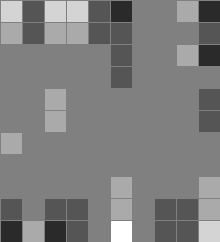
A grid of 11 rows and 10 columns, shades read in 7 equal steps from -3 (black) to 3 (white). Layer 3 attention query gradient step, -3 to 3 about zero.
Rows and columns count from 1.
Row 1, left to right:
2 -1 2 2 -1 -2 0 0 1 -2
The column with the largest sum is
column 3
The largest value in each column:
2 1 2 2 0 3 0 0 1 2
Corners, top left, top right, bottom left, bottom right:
2 -2 -2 2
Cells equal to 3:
1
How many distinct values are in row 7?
2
